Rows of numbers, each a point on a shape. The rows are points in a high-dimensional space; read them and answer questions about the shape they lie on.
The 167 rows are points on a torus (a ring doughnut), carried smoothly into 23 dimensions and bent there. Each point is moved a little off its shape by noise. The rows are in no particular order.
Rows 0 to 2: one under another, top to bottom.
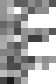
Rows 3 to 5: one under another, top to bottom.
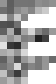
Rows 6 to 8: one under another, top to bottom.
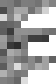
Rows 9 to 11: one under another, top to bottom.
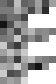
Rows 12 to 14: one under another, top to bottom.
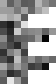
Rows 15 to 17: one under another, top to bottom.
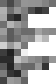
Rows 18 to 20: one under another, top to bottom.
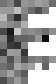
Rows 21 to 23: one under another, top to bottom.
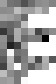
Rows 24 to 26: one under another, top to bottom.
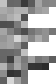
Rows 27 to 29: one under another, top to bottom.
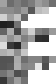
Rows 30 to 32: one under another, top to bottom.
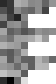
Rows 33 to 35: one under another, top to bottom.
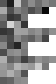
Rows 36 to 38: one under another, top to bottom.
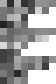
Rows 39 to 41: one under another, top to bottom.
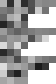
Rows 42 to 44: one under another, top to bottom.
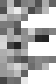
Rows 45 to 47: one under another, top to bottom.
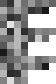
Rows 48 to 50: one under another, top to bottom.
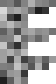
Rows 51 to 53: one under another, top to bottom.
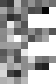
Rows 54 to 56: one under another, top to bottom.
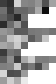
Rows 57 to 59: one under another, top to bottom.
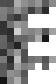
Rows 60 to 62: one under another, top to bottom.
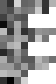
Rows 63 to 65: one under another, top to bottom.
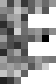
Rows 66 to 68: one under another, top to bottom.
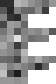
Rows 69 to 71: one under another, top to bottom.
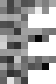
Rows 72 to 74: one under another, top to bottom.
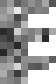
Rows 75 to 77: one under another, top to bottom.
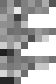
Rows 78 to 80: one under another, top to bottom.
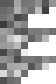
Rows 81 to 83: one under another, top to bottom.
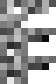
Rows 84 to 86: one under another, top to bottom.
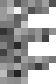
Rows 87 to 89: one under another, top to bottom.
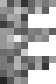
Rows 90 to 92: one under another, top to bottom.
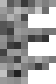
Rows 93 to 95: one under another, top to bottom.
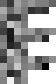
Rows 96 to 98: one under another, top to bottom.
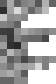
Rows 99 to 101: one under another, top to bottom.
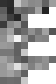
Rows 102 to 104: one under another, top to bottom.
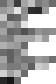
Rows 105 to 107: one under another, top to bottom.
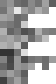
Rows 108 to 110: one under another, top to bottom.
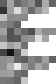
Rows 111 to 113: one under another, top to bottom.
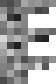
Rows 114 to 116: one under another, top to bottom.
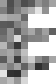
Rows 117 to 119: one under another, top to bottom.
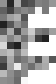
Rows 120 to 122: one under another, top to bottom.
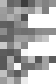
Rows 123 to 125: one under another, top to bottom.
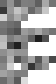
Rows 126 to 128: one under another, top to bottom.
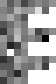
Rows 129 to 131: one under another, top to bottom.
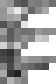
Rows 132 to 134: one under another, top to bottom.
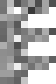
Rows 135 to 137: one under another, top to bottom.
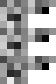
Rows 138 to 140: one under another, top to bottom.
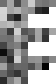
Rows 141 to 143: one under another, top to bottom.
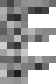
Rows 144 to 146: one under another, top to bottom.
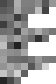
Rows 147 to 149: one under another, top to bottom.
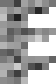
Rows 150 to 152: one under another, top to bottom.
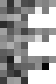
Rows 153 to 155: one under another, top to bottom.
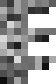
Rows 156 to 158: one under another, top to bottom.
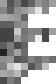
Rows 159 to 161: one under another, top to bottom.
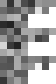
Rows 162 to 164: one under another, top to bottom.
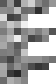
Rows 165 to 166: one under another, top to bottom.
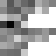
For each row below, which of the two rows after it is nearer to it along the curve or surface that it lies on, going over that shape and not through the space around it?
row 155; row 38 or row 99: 99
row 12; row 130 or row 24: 24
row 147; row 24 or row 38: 38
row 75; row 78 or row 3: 3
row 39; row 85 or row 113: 113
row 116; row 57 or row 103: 57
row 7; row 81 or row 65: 81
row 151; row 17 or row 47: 17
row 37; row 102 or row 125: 125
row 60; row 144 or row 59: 59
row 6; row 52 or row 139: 52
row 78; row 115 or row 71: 71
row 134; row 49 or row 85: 49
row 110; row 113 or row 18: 18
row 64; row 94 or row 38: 94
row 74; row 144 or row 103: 103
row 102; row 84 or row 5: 84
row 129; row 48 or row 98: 98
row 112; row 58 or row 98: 58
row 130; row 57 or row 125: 125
